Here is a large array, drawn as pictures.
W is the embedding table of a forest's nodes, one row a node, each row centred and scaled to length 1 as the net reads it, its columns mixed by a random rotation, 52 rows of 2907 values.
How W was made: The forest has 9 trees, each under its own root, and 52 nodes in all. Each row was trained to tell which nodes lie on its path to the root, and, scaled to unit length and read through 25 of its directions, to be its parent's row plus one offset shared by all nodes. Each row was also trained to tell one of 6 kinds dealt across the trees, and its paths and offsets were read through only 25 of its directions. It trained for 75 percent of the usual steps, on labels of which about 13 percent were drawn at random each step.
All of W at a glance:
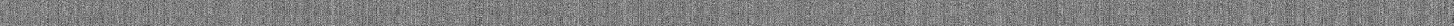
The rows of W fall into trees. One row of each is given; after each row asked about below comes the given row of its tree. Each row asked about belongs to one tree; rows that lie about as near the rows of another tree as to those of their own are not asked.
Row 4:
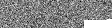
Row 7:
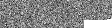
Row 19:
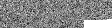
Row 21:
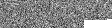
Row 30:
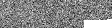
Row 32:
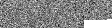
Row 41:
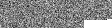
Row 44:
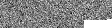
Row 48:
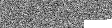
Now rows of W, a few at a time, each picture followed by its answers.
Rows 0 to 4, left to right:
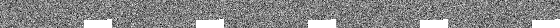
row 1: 41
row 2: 19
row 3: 21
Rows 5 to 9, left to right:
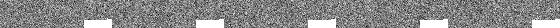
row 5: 41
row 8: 30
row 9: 48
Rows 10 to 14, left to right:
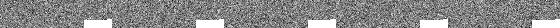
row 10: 48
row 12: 4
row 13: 44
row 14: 30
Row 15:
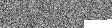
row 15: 21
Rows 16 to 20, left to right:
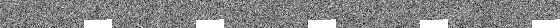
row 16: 21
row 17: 4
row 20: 4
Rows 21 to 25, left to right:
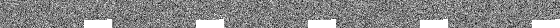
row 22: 19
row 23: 41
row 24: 21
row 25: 19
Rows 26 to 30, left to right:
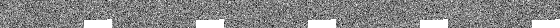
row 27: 41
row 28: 32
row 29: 41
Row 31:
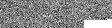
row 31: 21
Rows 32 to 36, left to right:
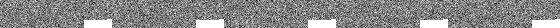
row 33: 44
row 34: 7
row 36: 19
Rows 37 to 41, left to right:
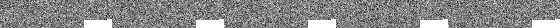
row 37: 41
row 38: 44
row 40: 4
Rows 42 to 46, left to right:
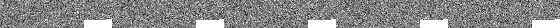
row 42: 19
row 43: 44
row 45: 48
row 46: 4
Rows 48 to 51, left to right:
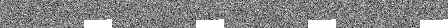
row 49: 32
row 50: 44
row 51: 44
